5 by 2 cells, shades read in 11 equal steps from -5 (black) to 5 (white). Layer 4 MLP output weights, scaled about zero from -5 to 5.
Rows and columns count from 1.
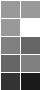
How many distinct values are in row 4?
2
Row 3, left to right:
0 -1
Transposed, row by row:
1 1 0 -1 -3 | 1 5 -1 0 -4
